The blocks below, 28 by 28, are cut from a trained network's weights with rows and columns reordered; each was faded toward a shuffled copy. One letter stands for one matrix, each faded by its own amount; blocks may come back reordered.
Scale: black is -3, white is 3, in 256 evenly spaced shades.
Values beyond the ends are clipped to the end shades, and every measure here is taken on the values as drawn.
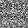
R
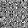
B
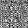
B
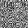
B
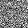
R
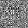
B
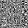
B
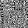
B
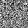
R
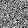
R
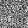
R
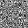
B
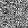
B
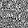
B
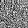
R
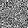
R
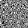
B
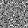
R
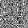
B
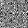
B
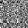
B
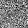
R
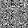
B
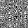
B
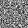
R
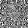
B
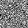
R
